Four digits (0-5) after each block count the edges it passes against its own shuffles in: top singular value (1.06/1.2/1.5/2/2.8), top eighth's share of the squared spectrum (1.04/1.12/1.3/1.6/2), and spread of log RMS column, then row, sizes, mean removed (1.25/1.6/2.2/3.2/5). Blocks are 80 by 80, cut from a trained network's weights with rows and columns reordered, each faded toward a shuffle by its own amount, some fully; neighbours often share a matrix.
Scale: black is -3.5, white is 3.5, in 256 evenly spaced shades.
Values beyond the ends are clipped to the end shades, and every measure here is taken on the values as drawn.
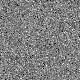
0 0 0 0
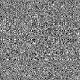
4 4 1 3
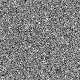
0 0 0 0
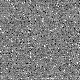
1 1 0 0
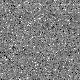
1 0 0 0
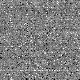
2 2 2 0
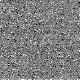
2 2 2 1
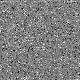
0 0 0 0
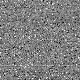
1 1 1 0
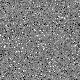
0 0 0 0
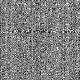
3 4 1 3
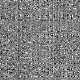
3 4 1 3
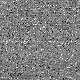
1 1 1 0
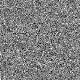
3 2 0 1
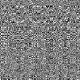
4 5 2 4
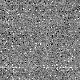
2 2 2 1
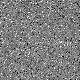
1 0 0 0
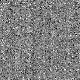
2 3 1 2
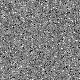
1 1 0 0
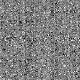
2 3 0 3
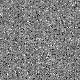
1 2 0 2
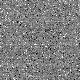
1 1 1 0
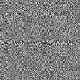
4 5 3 3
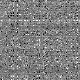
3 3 3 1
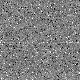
0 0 1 0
